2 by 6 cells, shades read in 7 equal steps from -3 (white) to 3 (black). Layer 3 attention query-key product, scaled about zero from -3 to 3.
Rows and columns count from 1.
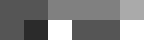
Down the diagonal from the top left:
1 2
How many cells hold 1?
5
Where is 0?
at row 1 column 3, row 1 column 4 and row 1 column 5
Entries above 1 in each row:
0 1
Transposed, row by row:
1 1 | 1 2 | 0 -3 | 0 1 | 0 1 | -1 -3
